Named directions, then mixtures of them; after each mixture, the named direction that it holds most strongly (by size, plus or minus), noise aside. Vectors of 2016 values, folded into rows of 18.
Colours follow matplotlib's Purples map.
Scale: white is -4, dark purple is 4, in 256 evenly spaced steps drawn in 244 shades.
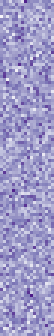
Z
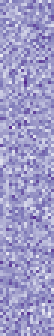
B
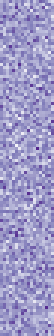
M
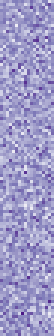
B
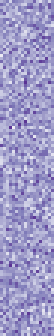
B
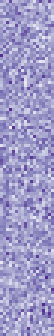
B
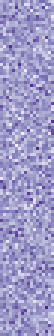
M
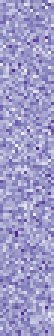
M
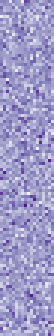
Z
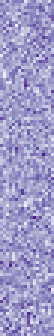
B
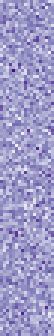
M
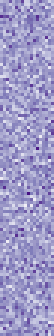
M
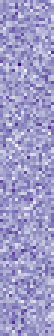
M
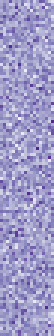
M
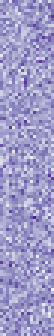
B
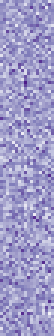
B
